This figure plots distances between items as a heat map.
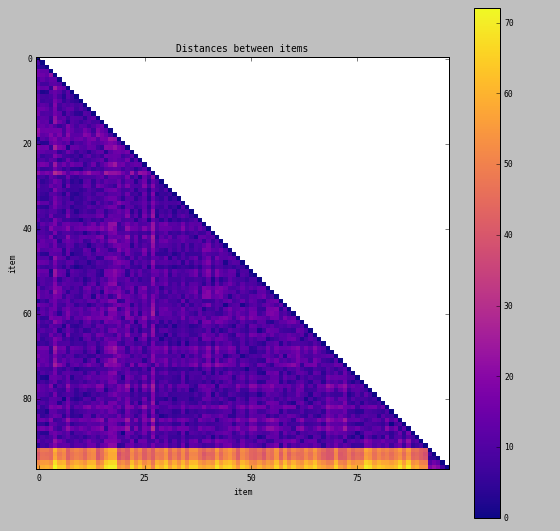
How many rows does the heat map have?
97
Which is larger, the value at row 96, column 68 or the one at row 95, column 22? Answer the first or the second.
the second
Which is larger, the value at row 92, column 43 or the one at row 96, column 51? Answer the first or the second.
the second
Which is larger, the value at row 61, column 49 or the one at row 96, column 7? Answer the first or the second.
the second
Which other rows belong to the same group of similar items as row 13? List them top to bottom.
0, 1, 2, 3, 4, 5, 6, 7, 8, 9, 10, 11, 12, 14, 15, 16, 17, 18, 19, 20, 21, 22, 23, 24, 25, 26, 27, 28, 29, 30, 31, 32, 33, 34, 35, 36, 37, 38, 39, 40, 41, 42, 43, 44, 45, 46, 47, 48, 49, 50, 51, 52, 53, 54, 55, 56, 57, 58, 59, 60, 61, 62, 63, 64, 65, 66, 67, 68, 69, 70, 71, 72, 73, 74, 75, 76, 77, 78, 79, 80, 81, 82, 83, 84, 85, 86, 87, 88, 89, 90, 91
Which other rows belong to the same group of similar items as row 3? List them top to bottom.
0, 1, 2, 4, 5, 6, 7, 8, 9, 10, 11, 12, 13, 14, 15, 16, 17, 18, 19, 20, 21, 22, 23, 24, 25, 26, 27, 28, 29, 30, 31, 32, 33, 34, 35, 36, 37, 38, 39, 40, 41, 42, 43, 44, 45, 46, 47, 48, 49, 50, 51, 52, 53, 54, 55, 56, 57, 58, 59, 60, 61, 62, 63, 64, 65, 66, 67, 68, 69, 70, 71, 72, 73, 74, 75, 76, 77, 78, 79, 80, 81, 82, 83, 84, 85, 86, 87, 88, 89, 90, 91
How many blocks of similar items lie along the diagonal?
2
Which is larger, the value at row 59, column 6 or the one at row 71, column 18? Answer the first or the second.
the second
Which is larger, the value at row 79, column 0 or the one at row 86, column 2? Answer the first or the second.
the first
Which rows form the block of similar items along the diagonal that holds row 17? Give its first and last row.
0 to 91
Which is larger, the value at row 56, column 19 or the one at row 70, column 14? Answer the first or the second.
the first
